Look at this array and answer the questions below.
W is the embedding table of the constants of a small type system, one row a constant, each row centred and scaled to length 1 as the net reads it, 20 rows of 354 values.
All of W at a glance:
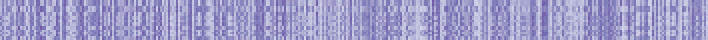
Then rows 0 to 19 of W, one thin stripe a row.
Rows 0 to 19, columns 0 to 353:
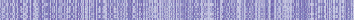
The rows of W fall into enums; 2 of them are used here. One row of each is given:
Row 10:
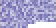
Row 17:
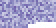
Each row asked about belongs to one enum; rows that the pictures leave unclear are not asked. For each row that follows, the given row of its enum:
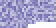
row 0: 10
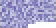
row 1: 10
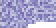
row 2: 10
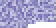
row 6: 10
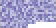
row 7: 10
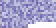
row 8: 17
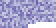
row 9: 17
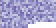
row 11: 17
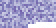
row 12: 17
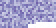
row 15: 17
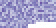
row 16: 10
